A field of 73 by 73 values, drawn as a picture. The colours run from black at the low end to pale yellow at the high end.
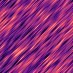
There is no overall slope. Streaks slant up to the right. No row or column stands out. Neither half mirrors the other.
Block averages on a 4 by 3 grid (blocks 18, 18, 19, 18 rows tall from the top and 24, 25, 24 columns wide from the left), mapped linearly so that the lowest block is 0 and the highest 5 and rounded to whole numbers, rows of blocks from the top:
232 | 315 | 022 | 025
